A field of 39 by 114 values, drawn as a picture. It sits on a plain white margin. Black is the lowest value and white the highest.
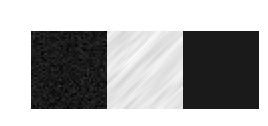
The table splits into one row of 3 panels. Panel 1,1: very low, fine-grained, faint in contrast. Panel 1,2: very high, slanting up to the right, faint in contrast. Panel 1,3: very low, flat.
